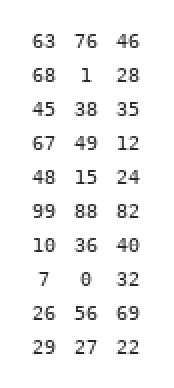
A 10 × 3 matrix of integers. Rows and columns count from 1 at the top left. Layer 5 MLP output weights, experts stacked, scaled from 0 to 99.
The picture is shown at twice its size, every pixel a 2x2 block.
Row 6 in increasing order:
82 88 99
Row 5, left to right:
48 15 24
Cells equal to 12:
1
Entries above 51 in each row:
2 1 0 1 0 3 0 0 2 0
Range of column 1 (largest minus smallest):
92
